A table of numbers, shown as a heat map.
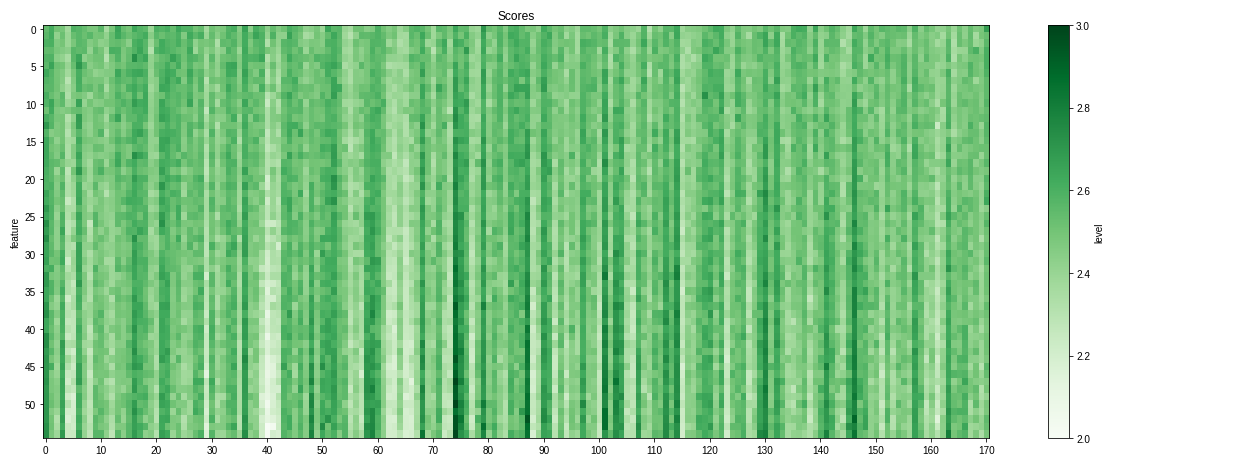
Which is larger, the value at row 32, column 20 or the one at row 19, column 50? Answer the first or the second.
the second
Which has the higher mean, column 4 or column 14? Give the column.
14
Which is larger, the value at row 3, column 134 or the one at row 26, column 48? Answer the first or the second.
the second
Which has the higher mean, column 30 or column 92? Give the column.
30
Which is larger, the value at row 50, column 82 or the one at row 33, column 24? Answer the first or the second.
the second
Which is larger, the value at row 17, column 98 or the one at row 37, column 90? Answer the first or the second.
the second
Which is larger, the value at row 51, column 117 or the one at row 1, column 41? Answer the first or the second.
the second
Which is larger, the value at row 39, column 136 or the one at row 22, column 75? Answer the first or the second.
the second
